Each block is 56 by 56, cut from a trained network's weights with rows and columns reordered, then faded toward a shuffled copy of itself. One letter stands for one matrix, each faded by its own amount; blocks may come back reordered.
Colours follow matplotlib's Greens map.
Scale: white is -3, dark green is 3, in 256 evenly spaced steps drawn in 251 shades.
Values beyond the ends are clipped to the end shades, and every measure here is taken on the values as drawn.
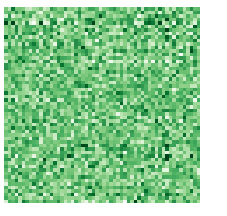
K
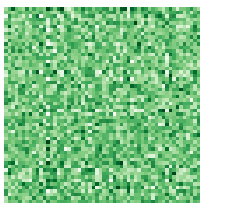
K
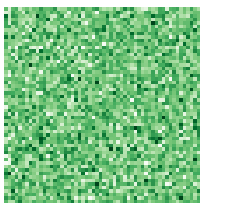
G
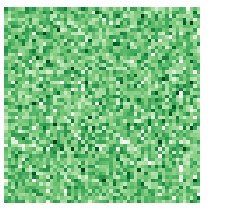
G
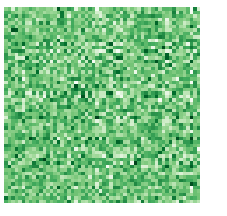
K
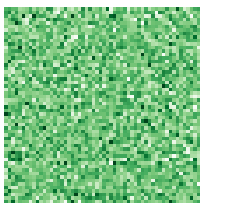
G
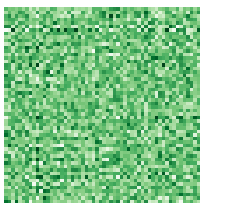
K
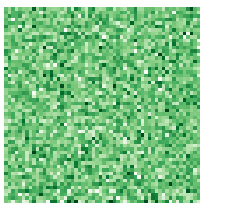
G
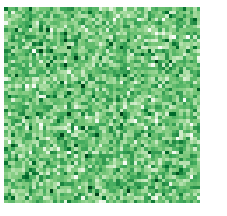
G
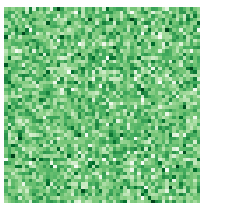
G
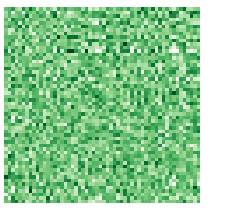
K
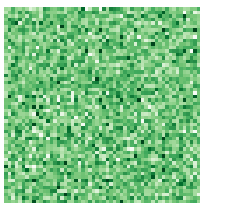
G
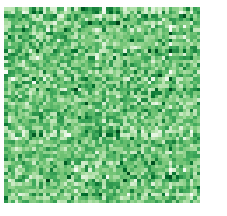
K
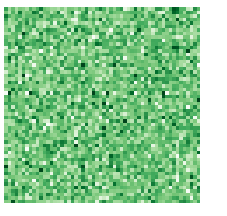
G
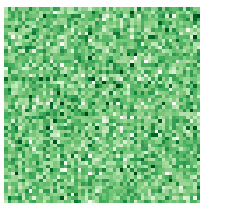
G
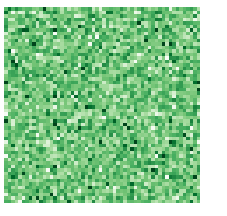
G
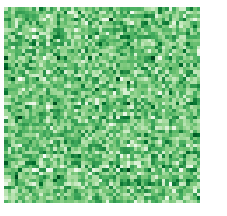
K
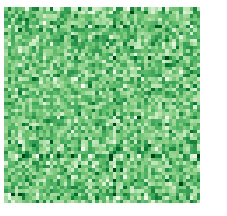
K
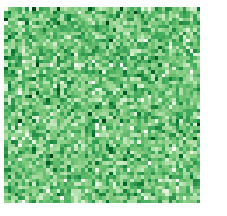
G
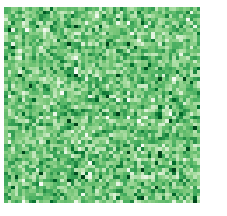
G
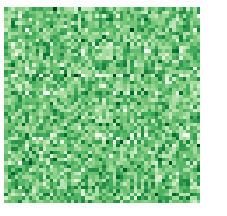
K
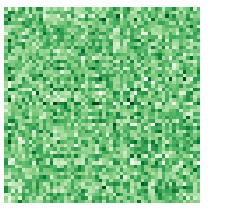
K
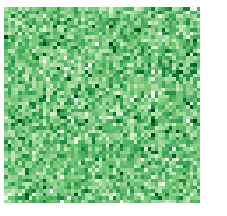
G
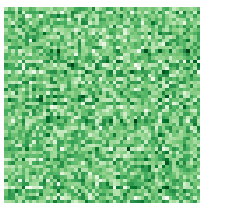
K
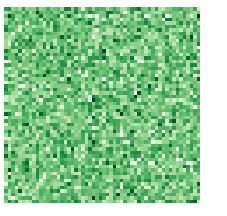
G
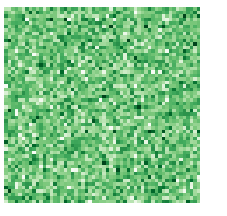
G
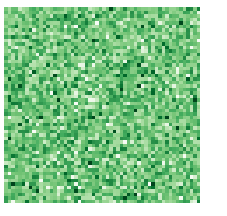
G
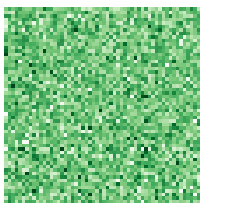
G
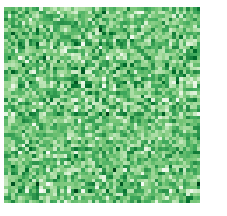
K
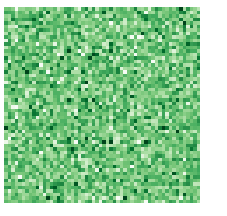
G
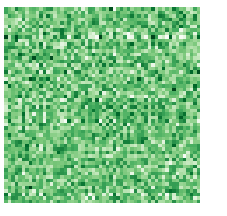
K
